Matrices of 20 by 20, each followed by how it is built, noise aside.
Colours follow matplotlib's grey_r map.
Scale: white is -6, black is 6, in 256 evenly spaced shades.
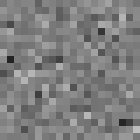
noise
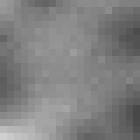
smooth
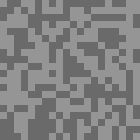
noise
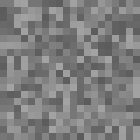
noise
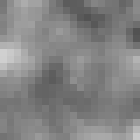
smooth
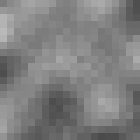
smooth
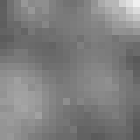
smooth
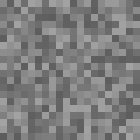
noise
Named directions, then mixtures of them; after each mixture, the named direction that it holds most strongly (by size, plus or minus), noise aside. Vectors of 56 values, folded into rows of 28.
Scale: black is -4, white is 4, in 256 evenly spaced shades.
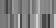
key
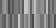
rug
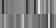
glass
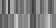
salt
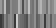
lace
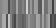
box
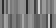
glass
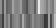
glass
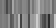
key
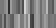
rug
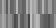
salt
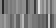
glass
